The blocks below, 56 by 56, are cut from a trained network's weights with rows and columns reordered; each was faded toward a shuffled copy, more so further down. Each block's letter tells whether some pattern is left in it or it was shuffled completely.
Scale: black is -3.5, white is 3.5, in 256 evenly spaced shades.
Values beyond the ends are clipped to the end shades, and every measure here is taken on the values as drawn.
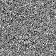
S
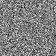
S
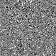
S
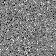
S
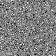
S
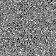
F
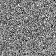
F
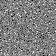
S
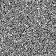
S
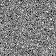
S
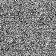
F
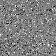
F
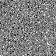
S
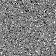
S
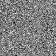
S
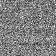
F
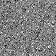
F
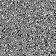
F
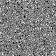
S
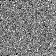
S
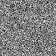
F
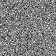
S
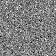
S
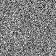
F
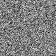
S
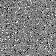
S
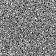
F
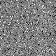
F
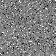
S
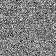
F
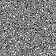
F
